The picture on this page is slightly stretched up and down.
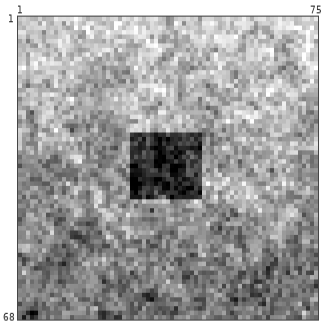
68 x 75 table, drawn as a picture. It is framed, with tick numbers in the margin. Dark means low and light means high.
The field climbs toward the top. The texture is blotchy. No regular stripes run through it. In the centre lies a patch that is lower than the rest.
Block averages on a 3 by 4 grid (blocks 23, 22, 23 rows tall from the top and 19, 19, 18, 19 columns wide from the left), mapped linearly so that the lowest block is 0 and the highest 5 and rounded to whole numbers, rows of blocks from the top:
5 5 5 5 / 2 0 1 3 / 1 1 1 1
